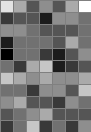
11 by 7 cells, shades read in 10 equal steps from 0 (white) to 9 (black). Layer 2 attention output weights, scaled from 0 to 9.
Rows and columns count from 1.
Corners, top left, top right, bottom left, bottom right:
1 0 7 4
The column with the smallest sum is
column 7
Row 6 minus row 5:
-4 2 -2 -5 0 1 2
